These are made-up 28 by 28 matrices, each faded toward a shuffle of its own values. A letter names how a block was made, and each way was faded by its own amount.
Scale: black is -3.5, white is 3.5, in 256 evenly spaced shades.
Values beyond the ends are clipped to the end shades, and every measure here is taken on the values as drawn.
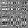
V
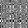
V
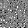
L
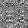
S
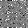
L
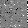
L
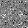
L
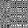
V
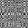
V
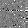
L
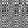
V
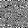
S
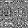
S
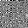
S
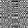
V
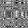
V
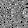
L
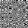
S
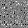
L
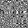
S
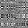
V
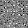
L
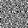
S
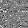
L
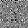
S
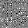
L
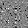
L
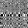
V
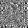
S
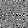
S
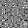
S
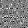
S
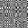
V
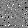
L
